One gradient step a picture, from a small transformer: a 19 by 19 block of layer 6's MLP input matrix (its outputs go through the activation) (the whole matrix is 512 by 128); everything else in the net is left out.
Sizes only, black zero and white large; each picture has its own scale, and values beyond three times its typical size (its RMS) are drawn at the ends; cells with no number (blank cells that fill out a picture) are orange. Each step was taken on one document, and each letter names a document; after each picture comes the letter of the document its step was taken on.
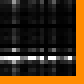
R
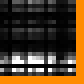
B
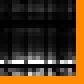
B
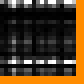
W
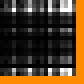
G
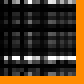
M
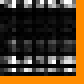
W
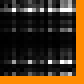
G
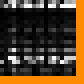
W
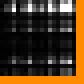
G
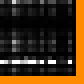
R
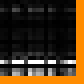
B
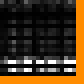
W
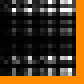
G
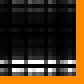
B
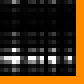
R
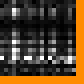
R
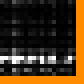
R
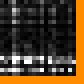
R
